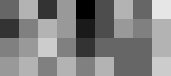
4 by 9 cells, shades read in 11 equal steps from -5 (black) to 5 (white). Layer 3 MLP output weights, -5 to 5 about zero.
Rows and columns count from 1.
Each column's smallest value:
-3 0 -3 0 -5 -2 -1 -1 2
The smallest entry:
-5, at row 1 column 5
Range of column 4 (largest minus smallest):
2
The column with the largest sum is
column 9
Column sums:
-3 5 2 4 -12 -3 1 -3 11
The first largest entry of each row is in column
9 3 3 9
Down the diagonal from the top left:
-1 0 3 2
